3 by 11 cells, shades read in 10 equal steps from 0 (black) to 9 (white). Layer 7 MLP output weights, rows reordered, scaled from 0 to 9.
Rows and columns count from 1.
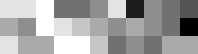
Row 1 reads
8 8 9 4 4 5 8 1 5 4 3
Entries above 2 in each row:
10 10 11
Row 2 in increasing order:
0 4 5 5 5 6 6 6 7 8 9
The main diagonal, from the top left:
8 5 6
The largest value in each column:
8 8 9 9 9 7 8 6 5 6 6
